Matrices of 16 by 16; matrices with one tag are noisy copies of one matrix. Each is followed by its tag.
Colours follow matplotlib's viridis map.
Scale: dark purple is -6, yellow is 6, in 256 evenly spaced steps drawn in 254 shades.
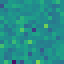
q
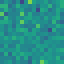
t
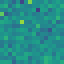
t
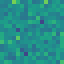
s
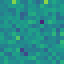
s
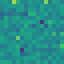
s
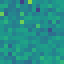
t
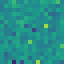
q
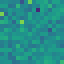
t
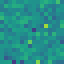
q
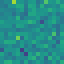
s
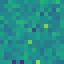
q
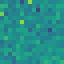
t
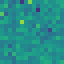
t
